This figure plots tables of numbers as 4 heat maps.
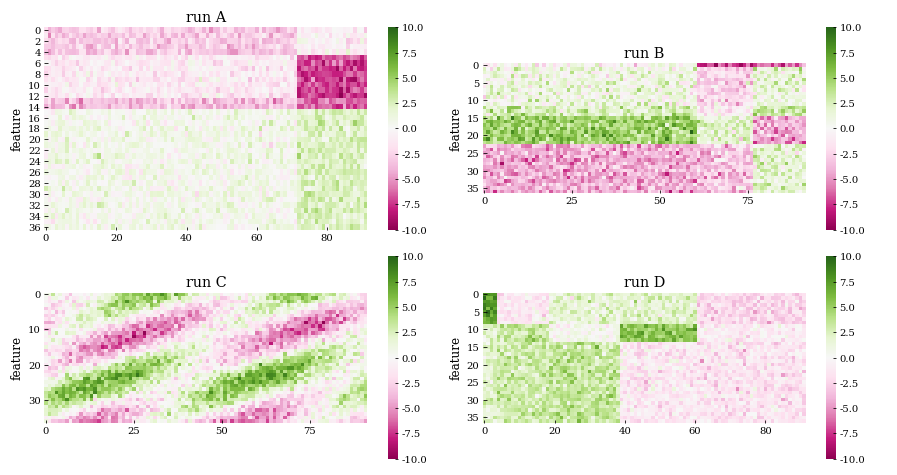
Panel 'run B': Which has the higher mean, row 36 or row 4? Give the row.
4
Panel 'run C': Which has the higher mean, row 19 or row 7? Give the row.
19
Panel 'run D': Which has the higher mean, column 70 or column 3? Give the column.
3
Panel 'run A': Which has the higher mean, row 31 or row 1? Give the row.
31
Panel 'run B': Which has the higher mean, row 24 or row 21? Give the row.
21
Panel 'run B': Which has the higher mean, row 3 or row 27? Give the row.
3
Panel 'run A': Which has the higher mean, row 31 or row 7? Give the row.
31
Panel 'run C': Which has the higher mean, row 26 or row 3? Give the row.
26
